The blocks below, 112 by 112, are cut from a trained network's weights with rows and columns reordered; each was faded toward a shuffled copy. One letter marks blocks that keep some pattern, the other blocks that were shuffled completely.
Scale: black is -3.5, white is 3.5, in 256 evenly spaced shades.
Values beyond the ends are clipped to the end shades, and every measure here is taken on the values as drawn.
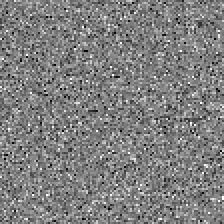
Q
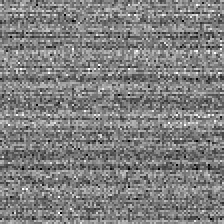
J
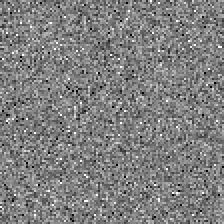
Q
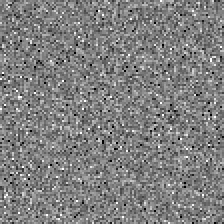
Q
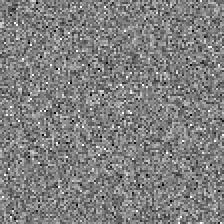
Q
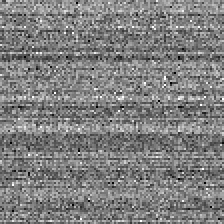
J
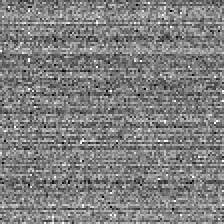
J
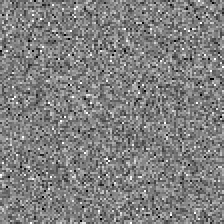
Q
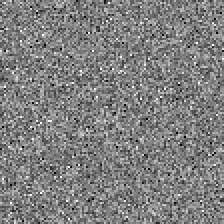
Q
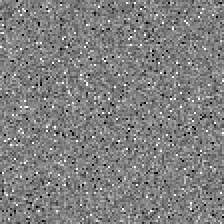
Q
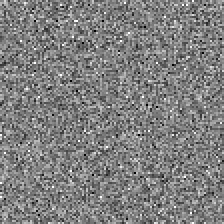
Q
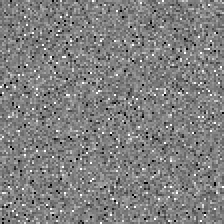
Q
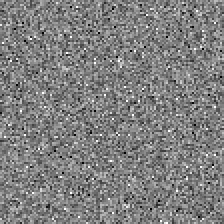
Q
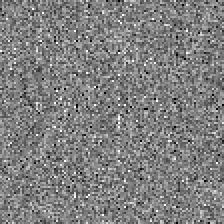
J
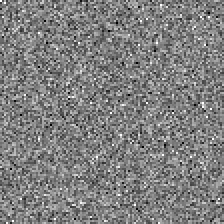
Q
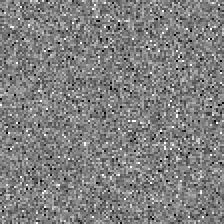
Q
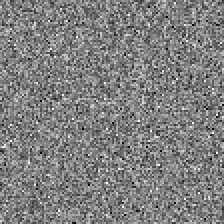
Q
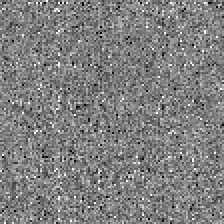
J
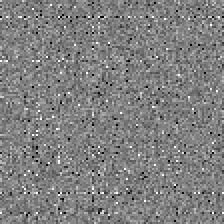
J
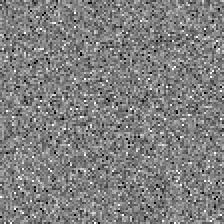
Q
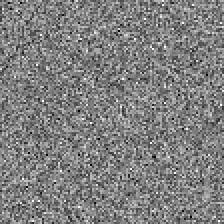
Q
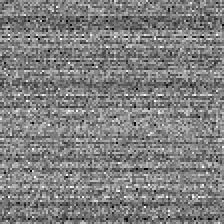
J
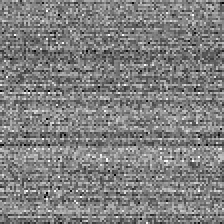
J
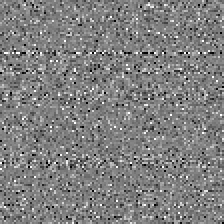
J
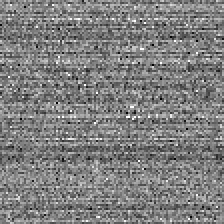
J
